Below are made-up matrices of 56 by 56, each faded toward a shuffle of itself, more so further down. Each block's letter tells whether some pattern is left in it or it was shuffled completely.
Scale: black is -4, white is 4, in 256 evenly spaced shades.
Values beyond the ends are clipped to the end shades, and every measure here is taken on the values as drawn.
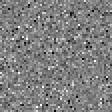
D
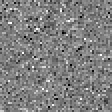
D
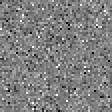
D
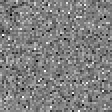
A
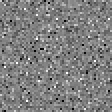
A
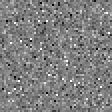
D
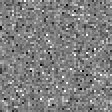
A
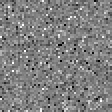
D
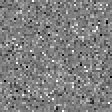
D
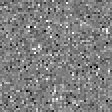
D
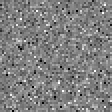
D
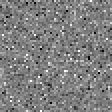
D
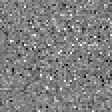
A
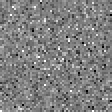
D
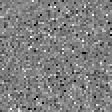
A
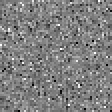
D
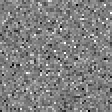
A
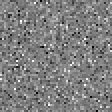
D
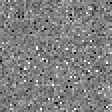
A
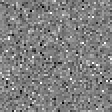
D
